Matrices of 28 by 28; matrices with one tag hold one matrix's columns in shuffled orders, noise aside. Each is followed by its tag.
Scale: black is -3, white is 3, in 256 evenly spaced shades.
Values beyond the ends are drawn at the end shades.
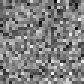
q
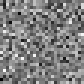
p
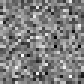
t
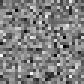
t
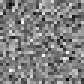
p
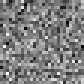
q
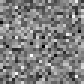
t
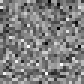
q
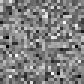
t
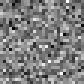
q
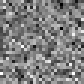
q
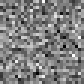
t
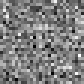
t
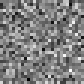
p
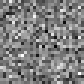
t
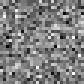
t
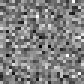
t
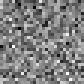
q
